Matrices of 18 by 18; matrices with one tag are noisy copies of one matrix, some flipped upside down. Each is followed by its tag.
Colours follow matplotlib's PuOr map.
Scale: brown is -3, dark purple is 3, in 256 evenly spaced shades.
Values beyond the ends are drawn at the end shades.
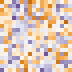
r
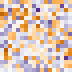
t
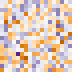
t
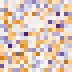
t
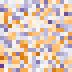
t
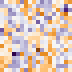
r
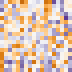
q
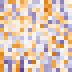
q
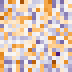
q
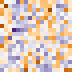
r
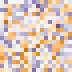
t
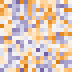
r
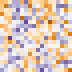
r
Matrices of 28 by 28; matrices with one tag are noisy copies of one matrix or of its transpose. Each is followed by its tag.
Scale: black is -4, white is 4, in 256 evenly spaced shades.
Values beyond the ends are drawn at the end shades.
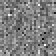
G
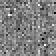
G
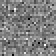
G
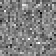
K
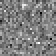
K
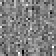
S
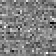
S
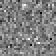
K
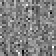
S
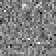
K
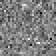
K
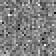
G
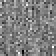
S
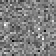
K
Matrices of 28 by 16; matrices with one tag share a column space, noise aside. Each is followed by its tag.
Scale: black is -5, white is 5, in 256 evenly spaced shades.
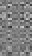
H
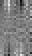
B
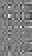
H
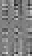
B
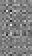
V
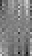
B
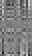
B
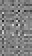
V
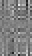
B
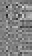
H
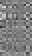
H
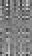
B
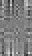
B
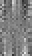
B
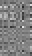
H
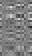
H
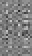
V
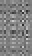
V
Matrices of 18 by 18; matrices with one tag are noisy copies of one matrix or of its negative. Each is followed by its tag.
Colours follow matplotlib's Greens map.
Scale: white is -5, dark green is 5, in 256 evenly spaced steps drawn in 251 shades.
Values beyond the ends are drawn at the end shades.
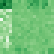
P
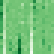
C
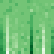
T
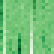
C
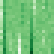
C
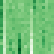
C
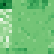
P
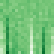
T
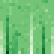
T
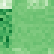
P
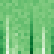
T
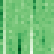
C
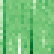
C
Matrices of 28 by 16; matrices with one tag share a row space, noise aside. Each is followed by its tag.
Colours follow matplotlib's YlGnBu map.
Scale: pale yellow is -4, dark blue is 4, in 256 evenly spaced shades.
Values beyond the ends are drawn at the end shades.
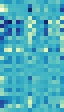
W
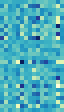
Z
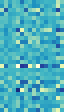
Z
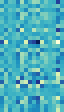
Z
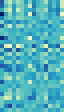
W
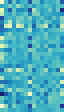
W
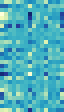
W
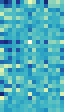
W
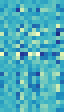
Z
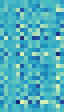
Z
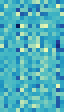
Z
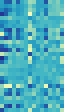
W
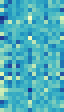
W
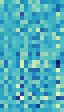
Z
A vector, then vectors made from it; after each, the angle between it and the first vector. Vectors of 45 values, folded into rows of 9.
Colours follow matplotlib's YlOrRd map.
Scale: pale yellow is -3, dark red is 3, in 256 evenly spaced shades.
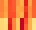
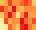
partly aligned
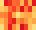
partly aligned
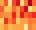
orthogonal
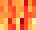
nearly parallel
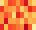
orthogonal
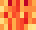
partly aligned
